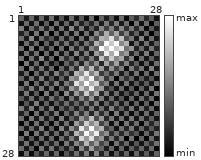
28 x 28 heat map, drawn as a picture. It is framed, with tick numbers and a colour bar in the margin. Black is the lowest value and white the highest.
There is no overall slope. Three bumps rise from the field. On average the colour sits 30% of the way up the scale.
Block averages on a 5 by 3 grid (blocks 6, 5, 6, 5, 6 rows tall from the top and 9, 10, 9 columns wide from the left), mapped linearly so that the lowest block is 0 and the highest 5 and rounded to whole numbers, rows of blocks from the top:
021 | 042 | 050 | 020 | 040
